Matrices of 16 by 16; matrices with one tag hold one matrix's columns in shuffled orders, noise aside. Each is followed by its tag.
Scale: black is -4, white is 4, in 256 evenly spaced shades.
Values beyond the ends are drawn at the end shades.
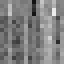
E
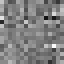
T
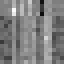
E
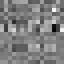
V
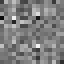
T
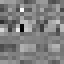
V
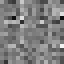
T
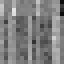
E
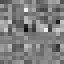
V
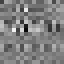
V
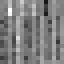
E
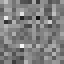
T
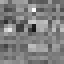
V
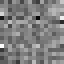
T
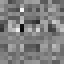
V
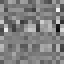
V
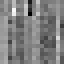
E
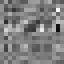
V
